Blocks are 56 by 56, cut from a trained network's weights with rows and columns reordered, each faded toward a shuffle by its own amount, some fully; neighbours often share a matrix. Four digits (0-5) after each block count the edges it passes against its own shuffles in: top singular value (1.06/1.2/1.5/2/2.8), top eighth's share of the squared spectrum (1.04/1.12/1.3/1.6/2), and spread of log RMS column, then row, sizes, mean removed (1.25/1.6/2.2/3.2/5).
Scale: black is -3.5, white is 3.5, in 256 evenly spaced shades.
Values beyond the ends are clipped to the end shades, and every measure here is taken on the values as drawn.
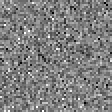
1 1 0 0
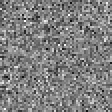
0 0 0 0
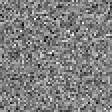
2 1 0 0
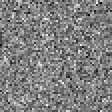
0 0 0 0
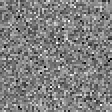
0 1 0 0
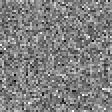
1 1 0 0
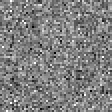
2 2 1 0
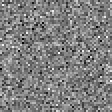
0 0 0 0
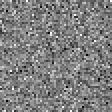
1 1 0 0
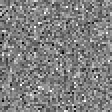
0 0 0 0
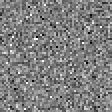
0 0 0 0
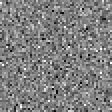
0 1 0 0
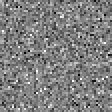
1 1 0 0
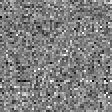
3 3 0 2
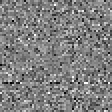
3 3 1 2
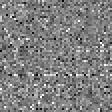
3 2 0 2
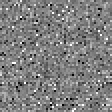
2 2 0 1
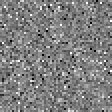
2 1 0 1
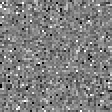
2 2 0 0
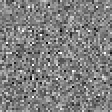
2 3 1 2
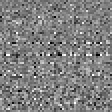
4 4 1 3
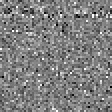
3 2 0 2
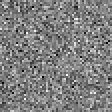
1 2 0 1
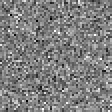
1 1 0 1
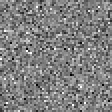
1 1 0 0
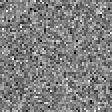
0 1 0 0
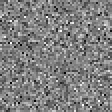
1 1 0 1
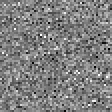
2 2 0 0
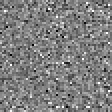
2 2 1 1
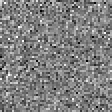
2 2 0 1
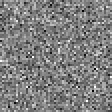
1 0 0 0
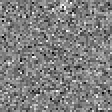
1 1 0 0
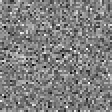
2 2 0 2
